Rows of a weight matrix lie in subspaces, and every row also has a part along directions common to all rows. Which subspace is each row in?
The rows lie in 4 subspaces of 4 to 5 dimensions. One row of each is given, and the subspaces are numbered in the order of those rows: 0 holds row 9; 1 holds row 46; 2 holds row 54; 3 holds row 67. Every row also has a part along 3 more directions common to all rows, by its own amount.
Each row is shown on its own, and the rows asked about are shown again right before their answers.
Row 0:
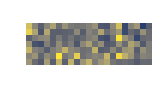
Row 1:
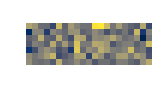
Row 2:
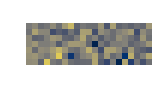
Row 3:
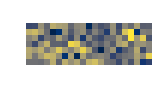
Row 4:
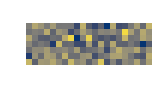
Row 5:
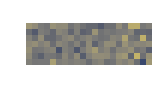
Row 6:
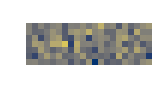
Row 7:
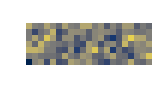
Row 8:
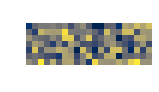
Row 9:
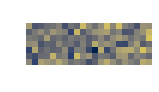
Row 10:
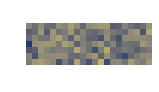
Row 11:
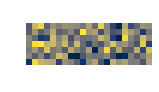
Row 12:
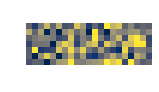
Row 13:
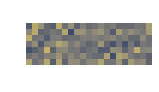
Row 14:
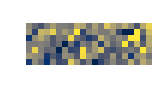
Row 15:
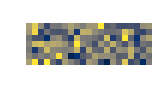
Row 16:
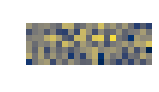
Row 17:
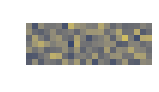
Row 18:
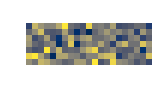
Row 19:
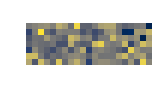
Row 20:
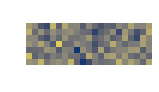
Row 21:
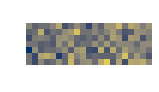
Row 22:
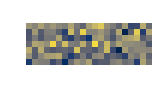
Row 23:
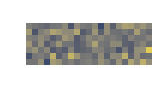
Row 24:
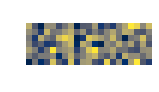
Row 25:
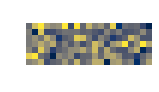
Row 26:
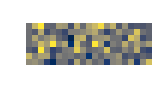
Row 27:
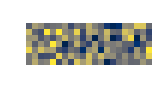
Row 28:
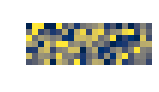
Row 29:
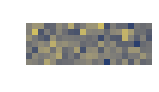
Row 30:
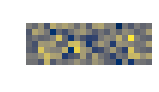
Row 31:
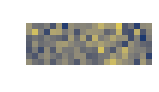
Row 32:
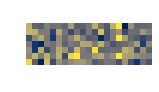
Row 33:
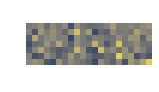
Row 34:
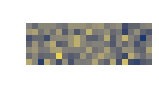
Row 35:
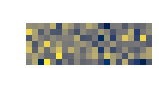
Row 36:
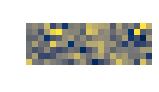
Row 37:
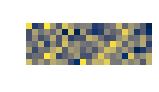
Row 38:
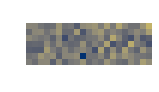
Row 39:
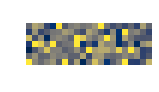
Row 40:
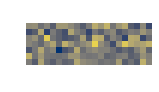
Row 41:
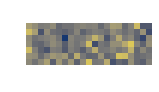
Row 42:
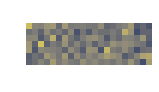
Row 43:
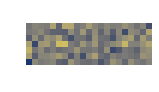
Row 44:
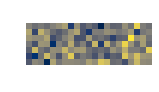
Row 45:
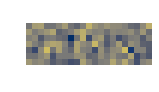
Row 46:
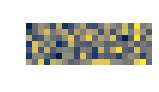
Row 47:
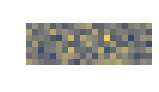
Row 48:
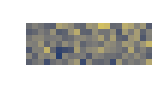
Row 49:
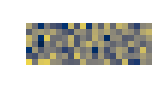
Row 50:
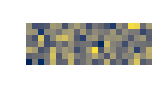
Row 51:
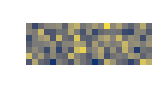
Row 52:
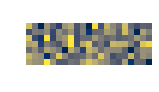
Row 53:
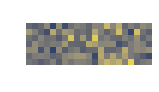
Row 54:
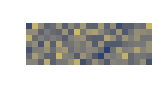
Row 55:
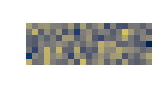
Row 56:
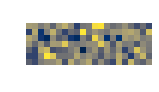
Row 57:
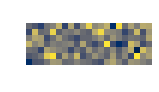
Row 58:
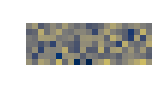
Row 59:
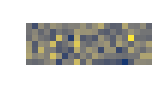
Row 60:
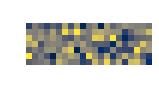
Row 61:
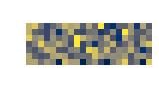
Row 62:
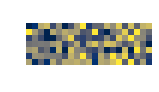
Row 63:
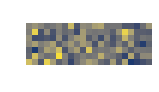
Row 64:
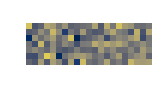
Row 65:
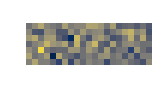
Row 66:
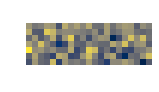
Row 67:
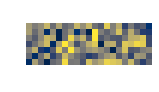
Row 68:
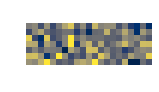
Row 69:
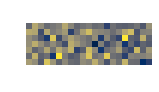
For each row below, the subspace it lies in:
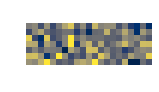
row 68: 0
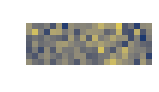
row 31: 3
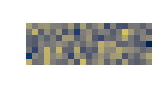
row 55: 2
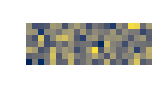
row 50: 0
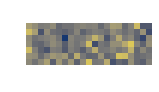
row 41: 1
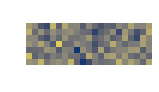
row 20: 1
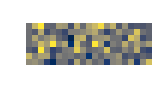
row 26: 0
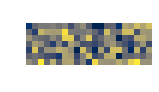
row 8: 1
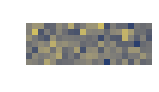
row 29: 2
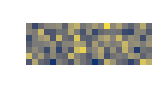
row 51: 2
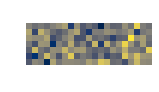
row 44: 3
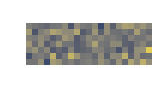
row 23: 3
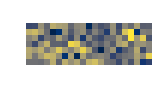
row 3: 3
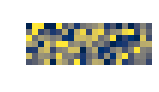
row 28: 2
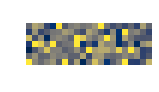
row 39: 1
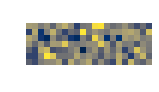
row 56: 2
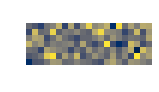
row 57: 0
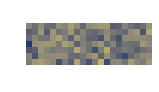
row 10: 1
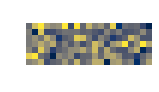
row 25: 0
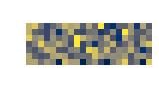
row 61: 1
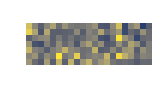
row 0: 1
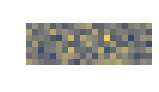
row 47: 3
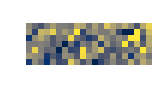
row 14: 2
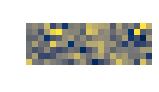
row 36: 3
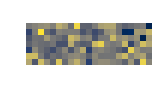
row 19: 0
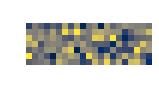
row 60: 2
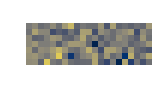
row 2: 3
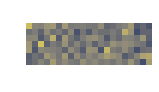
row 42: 2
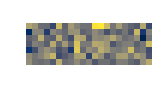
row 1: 1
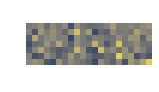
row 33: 0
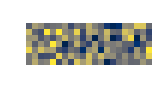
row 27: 3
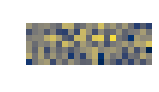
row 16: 3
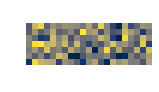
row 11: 1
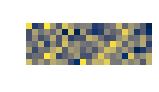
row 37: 2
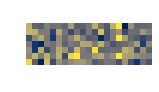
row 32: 1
